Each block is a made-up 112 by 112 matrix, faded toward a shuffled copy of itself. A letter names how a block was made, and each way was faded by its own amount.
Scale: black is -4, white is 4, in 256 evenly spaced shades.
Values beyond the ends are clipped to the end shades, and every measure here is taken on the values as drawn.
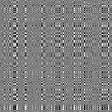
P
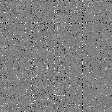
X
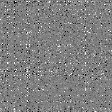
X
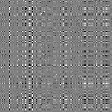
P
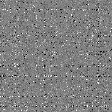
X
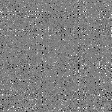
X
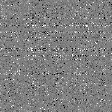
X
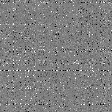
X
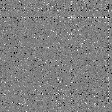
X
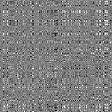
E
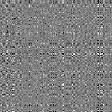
E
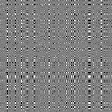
P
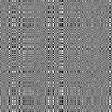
P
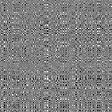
E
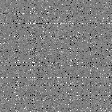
X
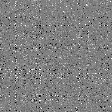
X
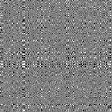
E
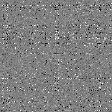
X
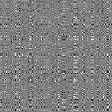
E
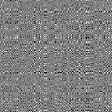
E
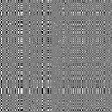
P
